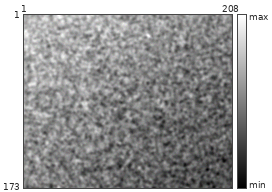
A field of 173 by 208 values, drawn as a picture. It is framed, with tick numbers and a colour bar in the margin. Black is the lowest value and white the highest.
No regular stripes run through it. The field is mottled with small blotches. There is an overall slope up to the top left. The halves do not mirror each other. The ninth with the lowest average is the bottom right. The top left is the ninth with the highest average. Overall the values sit about 50% of the way up the scale. No row or column stands out.
